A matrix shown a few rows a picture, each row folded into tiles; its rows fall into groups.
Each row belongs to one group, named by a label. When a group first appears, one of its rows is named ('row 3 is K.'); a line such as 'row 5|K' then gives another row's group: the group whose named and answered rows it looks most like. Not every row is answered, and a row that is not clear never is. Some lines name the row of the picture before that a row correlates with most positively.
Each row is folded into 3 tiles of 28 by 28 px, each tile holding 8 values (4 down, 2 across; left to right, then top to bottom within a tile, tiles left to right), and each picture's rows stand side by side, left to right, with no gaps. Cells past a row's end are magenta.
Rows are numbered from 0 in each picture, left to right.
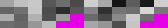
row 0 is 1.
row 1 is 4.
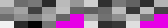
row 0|4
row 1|4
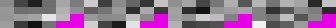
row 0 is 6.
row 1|4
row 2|6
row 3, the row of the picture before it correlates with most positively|1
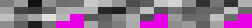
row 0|6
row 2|4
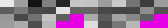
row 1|4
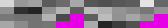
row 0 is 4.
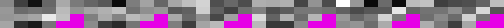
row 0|6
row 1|6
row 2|1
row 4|4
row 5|4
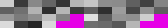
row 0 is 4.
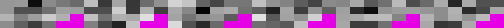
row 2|4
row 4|6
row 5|6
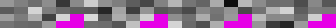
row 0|1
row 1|1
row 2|4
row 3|1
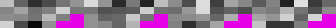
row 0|4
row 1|4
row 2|1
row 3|6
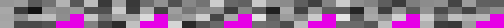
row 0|6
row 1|1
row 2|6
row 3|1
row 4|1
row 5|6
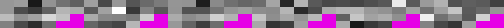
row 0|6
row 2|6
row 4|6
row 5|1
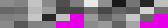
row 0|1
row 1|4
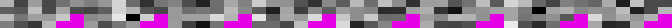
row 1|1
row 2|6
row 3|1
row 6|4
